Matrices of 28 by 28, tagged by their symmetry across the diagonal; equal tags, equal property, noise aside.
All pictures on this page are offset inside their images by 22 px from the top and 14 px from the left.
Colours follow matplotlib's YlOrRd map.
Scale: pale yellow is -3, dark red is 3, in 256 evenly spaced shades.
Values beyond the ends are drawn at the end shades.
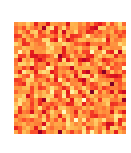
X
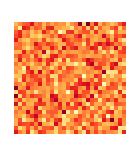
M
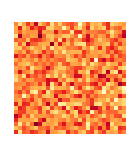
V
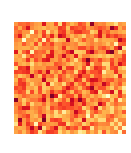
M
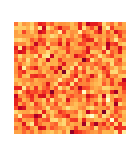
M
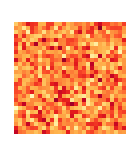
V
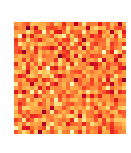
X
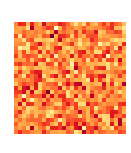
V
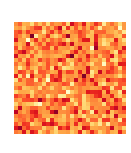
X
